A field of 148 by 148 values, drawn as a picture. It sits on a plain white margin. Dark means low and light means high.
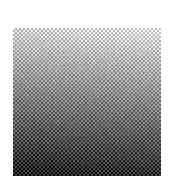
No single row or column stands out from its neighbours. Overall the values sit about 50% of the way up the scale. Values rise toward the top. The field is checkered.
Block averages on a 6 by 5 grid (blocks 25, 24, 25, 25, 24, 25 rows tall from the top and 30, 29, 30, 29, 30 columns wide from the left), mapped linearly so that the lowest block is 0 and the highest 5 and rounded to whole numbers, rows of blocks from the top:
55555 | 44444 | 33333 | 22222 | 11111 | 00000
